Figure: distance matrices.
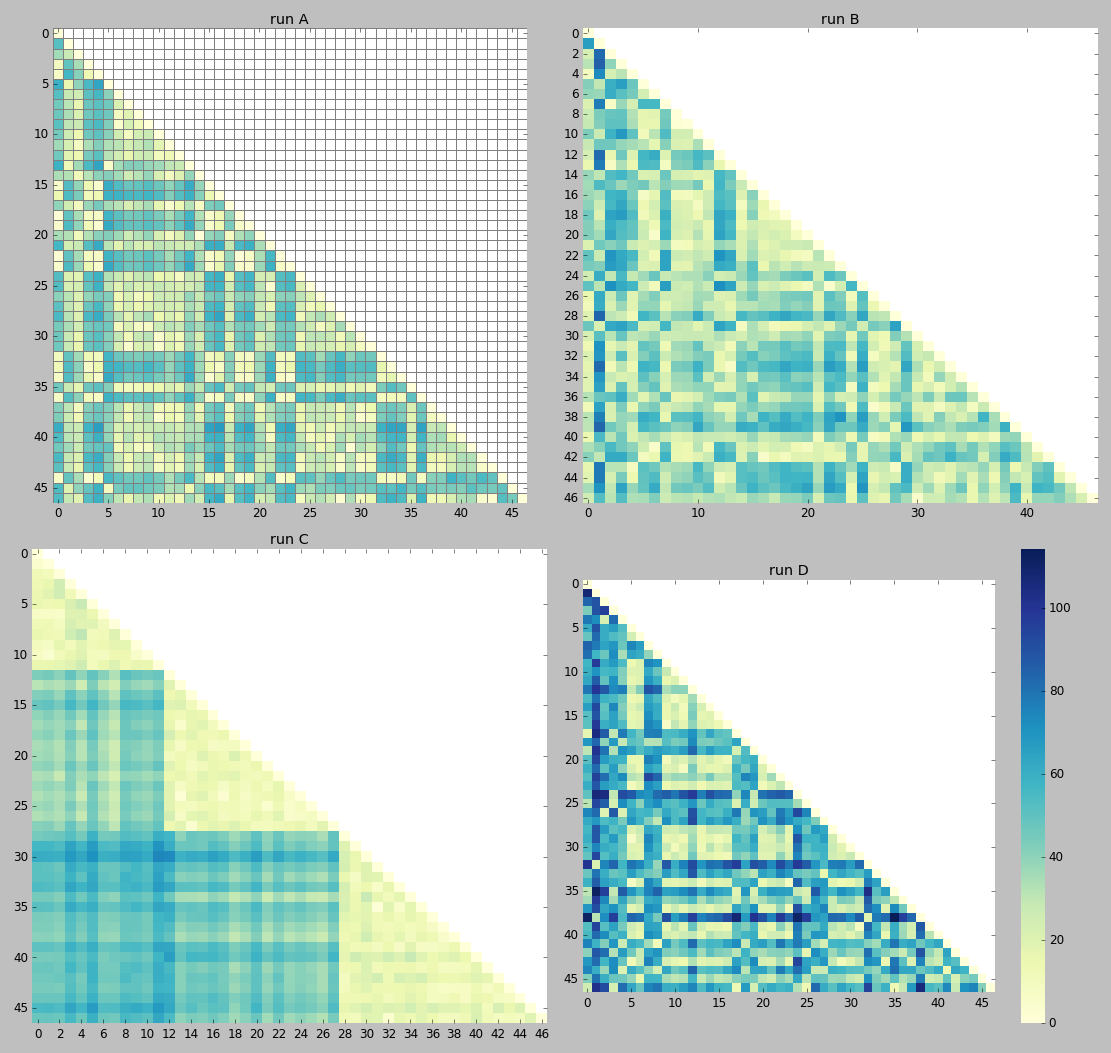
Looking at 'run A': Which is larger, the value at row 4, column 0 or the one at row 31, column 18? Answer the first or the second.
the second
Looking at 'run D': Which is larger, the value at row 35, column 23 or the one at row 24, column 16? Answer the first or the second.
the second
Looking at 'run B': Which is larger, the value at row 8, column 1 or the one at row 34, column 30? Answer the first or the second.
the first
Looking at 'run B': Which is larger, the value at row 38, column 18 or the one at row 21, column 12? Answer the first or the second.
the first
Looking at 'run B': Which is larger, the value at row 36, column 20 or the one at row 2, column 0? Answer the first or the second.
the first
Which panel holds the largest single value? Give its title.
run D
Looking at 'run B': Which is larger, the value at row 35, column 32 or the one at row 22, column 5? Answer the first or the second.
the second
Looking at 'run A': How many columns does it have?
47
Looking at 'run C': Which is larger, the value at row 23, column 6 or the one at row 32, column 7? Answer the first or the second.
the second
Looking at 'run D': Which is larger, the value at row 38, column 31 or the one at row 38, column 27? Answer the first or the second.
the first
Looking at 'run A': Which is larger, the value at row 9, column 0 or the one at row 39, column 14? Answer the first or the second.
the first
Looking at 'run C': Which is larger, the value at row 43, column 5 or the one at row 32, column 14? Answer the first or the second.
the first
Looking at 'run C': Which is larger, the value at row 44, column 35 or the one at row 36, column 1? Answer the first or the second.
the second
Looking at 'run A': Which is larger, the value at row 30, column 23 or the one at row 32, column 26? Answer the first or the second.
the first
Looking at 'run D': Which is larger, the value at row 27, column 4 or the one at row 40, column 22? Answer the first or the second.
the first
